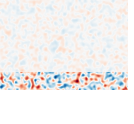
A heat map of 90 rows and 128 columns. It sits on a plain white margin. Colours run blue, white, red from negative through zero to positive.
The top part is calmer, up to a seam about 80% of the way down. The distribution is heavy-tailed on both sides. The halves do not mirror each other. There is no overall slope. On average the colour sits 50% of the way up the scale. No regular stripes run through it. The texture is blotchy.
